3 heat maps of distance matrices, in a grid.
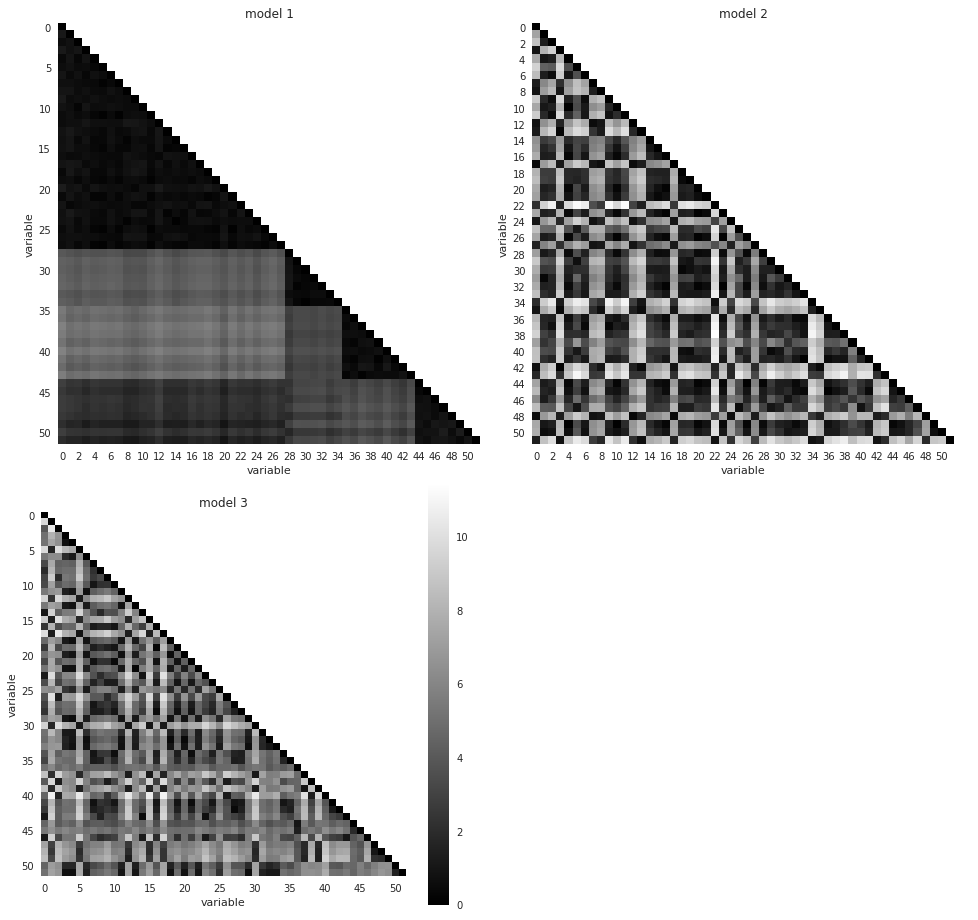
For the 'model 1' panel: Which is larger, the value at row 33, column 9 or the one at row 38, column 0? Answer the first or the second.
the second
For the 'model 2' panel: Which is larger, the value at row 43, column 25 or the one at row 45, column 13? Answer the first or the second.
the first
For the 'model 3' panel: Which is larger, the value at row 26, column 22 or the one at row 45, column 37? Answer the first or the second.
the first
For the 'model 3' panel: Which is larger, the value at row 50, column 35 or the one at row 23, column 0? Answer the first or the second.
the first
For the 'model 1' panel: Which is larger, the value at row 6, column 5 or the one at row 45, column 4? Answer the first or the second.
the second
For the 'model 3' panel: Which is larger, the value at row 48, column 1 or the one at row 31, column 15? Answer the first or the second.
the second
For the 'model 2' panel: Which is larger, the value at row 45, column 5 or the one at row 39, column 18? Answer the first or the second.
the second
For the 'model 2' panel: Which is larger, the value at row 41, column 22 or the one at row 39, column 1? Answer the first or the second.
the first
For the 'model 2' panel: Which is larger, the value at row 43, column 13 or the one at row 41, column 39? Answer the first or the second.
the second
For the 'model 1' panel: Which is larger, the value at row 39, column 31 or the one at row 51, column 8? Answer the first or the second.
the first
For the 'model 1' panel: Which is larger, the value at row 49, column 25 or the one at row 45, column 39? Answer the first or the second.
the second
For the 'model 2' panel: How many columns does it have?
52
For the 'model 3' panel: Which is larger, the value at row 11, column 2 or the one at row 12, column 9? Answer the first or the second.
the second
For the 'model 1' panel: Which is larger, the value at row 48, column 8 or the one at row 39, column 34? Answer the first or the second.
the second
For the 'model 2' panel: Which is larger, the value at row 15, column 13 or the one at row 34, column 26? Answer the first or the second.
the second
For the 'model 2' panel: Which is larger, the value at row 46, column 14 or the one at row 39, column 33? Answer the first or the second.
the second
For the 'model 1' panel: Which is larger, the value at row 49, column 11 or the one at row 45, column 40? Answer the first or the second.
the second
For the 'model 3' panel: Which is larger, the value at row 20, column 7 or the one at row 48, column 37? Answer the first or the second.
the first
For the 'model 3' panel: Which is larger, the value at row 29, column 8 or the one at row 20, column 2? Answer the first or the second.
the second
